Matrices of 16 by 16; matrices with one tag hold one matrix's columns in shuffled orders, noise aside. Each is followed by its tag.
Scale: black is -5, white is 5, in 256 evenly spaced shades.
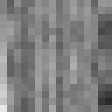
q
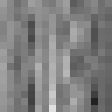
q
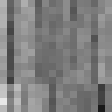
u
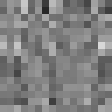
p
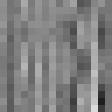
q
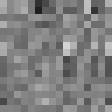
p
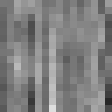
q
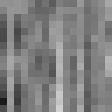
q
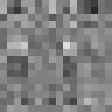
p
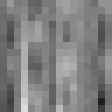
q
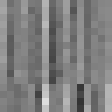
u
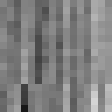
u
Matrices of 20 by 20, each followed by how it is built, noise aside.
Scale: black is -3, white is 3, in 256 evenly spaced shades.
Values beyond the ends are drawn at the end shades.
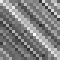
Toeplitz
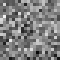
noise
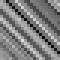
Toeplitz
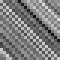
Toeplitz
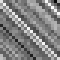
Toeplitz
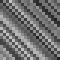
Toeplitz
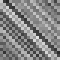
Toeplitz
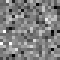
noise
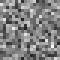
noise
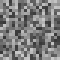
noise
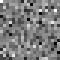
noise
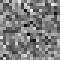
noise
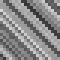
Toeplitz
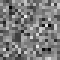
noise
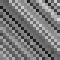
Toeplitz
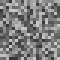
noise
